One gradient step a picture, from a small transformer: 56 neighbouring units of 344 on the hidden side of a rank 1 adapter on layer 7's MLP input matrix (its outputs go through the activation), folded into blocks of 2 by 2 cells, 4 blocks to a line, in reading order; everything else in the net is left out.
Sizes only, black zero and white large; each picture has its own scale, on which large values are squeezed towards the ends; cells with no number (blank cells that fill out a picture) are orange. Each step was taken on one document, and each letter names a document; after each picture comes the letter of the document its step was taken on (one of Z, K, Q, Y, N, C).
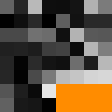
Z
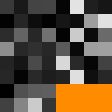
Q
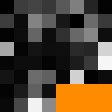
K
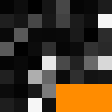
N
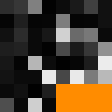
Z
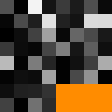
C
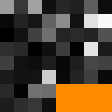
C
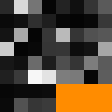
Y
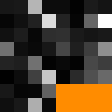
C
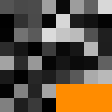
Z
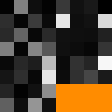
N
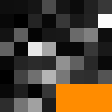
Q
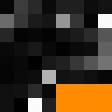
N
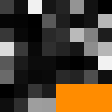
K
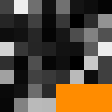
K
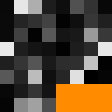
K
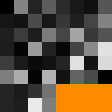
Q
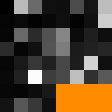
Y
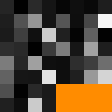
C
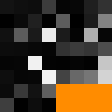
Z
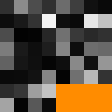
C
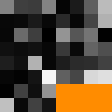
Z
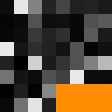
K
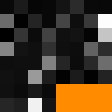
N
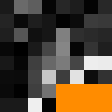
Y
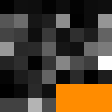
N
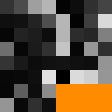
Z
